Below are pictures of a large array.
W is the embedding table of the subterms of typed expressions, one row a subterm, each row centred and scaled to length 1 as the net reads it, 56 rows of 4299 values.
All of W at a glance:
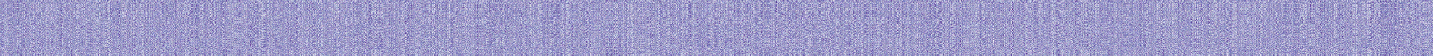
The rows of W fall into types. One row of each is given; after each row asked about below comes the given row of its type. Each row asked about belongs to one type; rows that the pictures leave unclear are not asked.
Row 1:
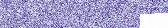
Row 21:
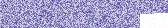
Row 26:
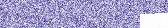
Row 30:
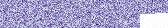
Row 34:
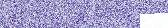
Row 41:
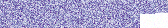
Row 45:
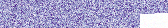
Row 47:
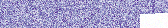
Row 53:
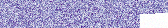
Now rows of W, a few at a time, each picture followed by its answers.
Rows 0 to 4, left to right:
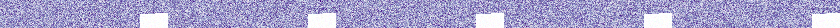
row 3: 45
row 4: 34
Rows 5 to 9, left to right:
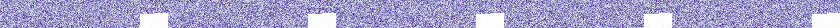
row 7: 26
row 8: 30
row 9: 30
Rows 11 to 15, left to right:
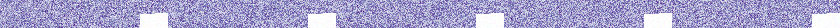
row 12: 34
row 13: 34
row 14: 1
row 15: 30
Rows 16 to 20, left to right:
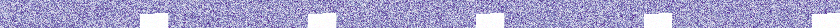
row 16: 34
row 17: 26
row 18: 21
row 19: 21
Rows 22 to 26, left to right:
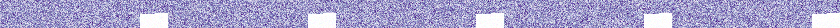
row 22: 21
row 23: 41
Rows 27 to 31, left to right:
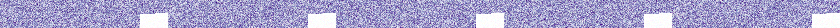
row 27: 53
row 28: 34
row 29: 41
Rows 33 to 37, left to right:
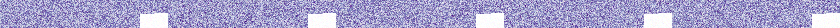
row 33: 21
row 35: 45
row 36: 26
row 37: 21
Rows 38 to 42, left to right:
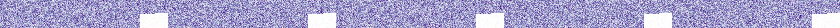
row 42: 53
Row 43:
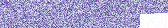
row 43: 1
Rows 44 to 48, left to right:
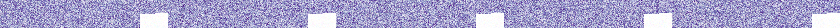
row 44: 41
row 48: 21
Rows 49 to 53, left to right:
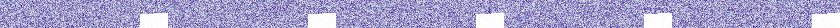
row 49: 26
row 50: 1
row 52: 34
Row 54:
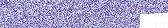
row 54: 1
